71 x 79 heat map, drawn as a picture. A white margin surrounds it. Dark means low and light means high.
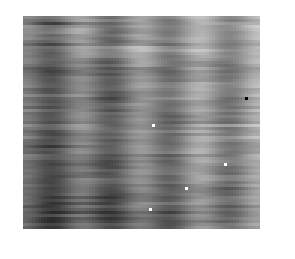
The ninth with the lowest average is the bottom left. The values follow a bell shape. Five lone cells stand out: four far higher and one far lower than their neighbours. Values rise toward the top right. Upright stripes repeat 4 times across the table. The top right is the ninth with the highest average.
